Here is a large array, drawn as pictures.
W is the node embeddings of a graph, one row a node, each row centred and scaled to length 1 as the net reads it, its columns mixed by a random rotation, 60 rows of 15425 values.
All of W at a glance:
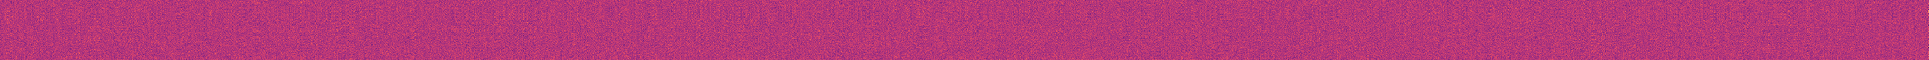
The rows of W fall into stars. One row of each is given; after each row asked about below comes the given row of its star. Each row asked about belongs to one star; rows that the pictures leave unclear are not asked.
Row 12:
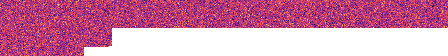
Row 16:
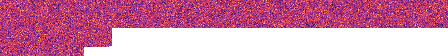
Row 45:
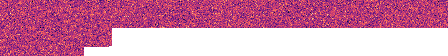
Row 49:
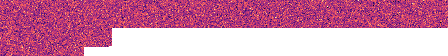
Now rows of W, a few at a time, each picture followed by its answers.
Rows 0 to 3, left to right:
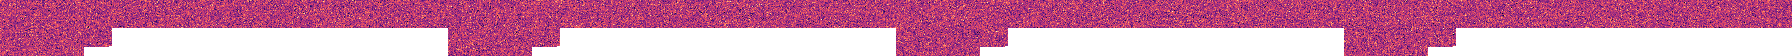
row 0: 16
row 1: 49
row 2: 12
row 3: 12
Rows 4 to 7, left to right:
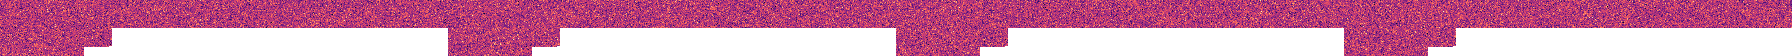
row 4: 16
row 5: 45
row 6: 16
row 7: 49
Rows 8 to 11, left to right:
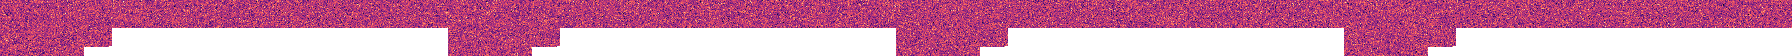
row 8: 49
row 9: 16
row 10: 49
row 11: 49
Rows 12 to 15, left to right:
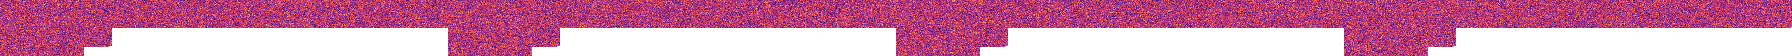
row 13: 16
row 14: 16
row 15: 49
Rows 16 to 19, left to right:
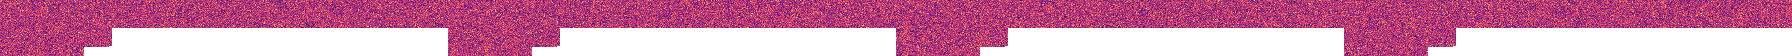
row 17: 16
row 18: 49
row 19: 49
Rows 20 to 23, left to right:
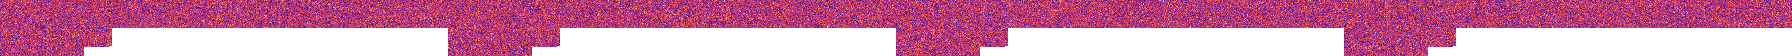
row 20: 45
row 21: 45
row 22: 49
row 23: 49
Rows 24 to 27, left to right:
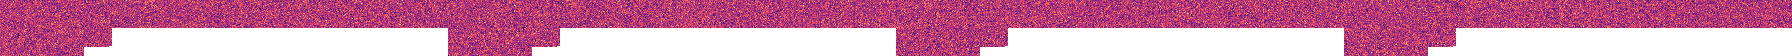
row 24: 16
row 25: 45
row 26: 12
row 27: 45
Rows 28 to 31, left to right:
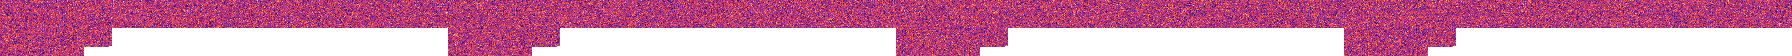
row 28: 49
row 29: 49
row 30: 12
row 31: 12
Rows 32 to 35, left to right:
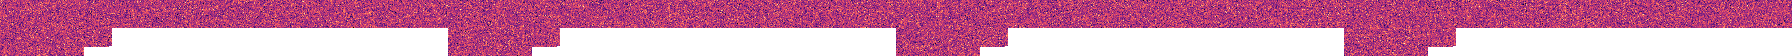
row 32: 16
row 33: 45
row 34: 49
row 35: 45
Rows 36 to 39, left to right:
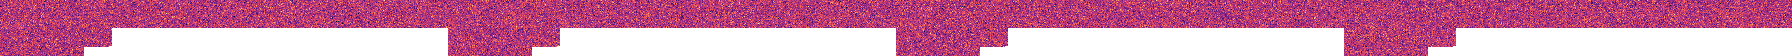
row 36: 12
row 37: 12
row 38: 12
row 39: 45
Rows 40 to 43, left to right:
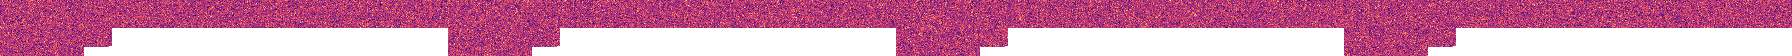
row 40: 12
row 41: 16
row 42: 45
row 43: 12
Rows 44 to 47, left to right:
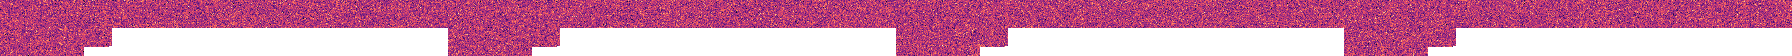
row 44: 45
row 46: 49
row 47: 16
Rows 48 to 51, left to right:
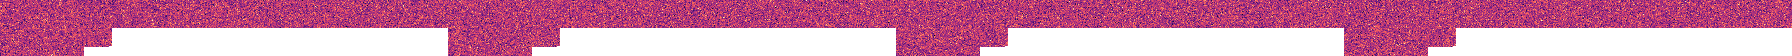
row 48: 45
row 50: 45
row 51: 45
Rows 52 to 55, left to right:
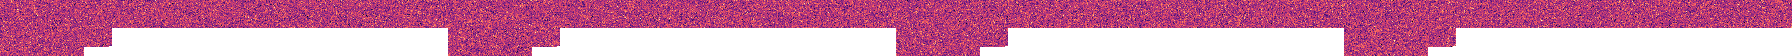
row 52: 49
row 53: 12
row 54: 16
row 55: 49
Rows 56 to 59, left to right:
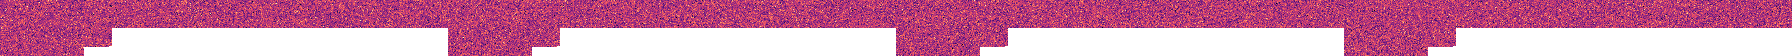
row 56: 12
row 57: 12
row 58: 12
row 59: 49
